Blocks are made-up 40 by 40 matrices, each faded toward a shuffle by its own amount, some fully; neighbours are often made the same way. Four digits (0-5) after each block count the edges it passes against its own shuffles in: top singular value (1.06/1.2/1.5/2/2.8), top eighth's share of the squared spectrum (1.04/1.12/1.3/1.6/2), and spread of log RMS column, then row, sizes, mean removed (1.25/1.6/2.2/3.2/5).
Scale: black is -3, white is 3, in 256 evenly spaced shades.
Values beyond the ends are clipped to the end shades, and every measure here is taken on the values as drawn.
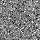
0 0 0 0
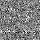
1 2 0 2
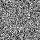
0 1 0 0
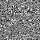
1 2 0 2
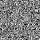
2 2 0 2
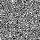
0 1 0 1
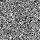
0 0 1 0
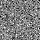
0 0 0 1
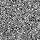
0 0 0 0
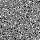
0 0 0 0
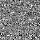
1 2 0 2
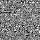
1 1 0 2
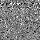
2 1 0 2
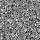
0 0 0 0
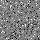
0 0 0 0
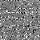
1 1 0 2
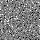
0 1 0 0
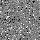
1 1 1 0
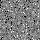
0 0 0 0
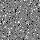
1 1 0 0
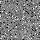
0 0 1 0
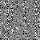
2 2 3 0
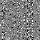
2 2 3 0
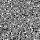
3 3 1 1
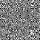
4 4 2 2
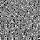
3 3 1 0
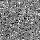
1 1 0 0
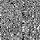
3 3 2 1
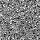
2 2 0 0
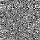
3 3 1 1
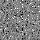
1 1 1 0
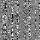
2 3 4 0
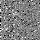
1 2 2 0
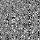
1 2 2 0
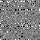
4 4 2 2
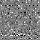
3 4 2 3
